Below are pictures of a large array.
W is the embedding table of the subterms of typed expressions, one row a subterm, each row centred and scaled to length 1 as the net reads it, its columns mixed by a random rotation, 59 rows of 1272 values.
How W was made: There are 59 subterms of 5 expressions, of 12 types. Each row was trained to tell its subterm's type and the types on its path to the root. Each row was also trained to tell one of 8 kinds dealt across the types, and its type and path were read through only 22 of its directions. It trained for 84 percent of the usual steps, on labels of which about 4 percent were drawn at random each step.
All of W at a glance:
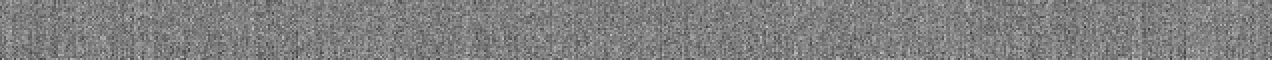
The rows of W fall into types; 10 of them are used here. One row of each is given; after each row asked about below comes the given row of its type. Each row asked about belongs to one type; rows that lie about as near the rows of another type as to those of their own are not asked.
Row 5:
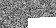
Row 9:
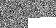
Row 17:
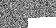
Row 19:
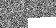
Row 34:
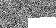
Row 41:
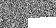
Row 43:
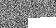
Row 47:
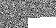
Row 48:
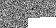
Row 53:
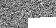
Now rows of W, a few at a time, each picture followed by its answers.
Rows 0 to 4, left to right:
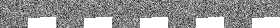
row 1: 5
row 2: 5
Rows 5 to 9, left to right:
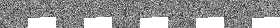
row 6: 9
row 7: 53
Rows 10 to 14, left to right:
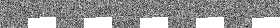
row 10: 9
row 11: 5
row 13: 43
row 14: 47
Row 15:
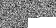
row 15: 53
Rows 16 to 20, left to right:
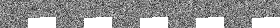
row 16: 41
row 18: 19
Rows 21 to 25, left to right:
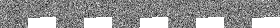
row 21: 47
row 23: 48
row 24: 41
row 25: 5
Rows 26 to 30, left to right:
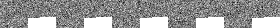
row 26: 34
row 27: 17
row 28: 19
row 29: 41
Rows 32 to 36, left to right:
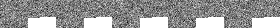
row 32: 43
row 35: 17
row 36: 17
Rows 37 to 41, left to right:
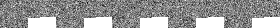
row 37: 43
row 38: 17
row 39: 34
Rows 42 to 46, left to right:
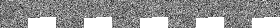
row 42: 9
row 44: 9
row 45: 48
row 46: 53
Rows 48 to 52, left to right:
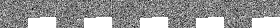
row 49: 47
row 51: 9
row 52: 53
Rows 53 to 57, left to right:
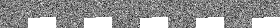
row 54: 53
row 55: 43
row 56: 48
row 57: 34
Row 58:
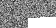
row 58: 41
